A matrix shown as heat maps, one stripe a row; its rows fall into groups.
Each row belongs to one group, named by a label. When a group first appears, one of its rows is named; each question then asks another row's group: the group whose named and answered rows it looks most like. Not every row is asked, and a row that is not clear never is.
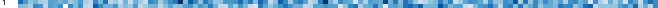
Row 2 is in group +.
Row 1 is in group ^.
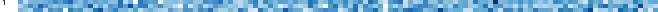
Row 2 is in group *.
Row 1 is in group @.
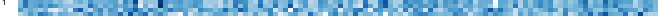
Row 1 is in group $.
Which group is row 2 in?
$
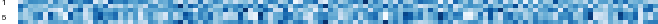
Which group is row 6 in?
^
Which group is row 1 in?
*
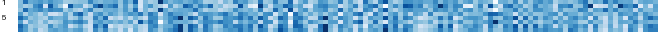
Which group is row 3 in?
$
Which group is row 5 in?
^
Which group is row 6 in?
@
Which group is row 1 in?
$
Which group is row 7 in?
^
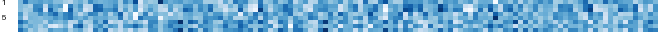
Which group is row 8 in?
^
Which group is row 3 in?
+
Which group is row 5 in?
@
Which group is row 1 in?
$
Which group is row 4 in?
@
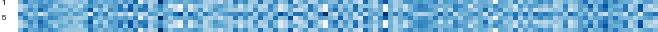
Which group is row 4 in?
^
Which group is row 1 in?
$
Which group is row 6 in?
*
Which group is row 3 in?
*
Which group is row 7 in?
*
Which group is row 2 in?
*
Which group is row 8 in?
$
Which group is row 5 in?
$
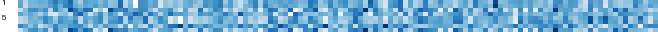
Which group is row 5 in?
*
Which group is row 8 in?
*
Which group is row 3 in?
*
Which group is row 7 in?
^
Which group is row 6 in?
*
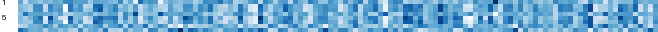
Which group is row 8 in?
^
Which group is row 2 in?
+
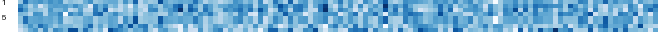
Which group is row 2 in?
^
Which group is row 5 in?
$
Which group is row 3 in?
^
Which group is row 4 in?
+
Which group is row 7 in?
*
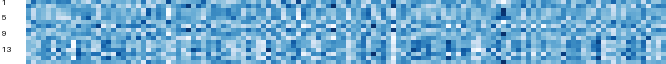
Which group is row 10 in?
*
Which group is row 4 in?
@
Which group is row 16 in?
@
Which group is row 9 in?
@
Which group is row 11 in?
+
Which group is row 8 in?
^
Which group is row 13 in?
+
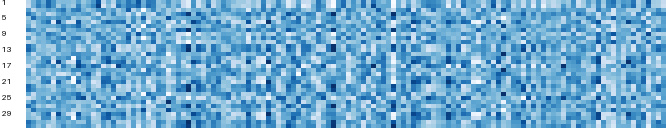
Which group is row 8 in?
^
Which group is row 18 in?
@
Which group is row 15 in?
+
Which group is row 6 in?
+
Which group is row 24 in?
@
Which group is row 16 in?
+
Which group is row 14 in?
@
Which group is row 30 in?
+
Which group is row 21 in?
+
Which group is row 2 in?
*
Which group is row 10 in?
@
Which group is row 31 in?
^
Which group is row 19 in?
@
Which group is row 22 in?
^
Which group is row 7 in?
@
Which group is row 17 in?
*
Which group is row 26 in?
$
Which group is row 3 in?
@
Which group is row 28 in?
$
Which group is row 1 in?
*
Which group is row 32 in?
^
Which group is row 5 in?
$
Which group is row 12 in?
^
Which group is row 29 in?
+
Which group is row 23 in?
^
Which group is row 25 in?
*
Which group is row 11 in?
*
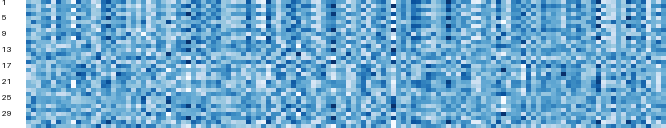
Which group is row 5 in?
+
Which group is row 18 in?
@
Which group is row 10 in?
+
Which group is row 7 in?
+
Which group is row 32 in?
*
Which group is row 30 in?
^
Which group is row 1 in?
+
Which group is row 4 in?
^
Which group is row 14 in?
$
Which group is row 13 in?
^
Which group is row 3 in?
+
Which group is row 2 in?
^
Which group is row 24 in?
@
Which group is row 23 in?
*
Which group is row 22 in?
+
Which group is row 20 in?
*
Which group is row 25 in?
$
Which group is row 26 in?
$
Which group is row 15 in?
*
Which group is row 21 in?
+
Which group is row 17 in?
*
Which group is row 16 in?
^
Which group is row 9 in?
@
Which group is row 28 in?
$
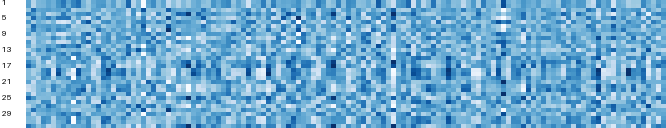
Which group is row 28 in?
$
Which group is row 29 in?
@
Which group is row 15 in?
+
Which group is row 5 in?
$
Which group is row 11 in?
@
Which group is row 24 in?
@
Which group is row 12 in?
@
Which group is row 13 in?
*
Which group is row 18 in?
+
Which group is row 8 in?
$
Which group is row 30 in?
+
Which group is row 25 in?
^
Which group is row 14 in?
@
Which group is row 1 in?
@
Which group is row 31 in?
+
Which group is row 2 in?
@
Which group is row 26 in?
+
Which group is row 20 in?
+
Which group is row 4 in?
^
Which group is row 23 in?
*
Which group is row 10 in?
*
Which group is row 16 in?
^
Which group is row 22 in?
*
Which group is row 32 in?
^
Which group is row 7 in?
$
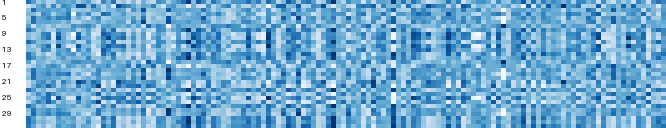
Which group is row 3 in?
$
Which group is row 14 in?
^
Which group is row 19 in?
$
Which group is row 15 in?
^
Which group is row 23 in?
^
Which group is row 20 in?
$
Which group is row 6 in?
$
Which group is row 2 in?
*
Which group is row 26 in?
*
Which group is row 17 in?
*
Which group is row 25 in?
+
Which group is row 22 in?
*
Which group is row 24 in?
*
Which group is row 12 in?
+
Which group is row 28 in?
$
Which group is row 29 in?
$
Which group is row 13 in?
+
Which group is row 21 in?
*
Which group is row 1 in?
^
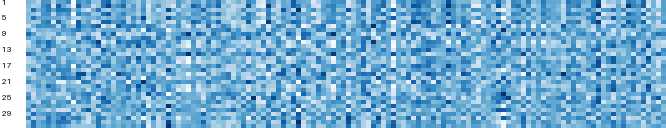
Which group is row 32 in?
$
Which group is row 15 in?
*
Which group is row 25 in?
@
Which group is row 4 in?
+
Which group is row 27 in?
$
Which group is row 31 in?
$
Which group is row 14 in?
^
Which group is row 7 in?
*
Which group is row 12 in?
*
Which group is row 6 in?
+
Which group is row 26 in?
+
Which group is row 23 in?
*
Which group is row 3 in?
$
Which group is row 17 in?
+
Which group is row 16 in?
*
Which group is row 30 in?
@
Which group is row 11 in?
*
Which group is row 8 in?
@
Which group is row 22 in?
*
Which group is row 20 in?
@
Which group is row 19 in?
*
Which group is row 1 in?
+
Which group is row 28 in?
@
